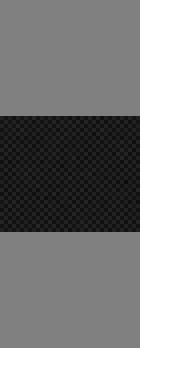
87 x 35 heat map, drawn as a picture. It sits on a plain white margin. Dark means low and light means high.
The table splits into 3 rows of 1 panel. Panel 1,1: middling, flat. Panel 2,1: very low, checkered, faint in contrast. Panel 3,1: middling, flat.
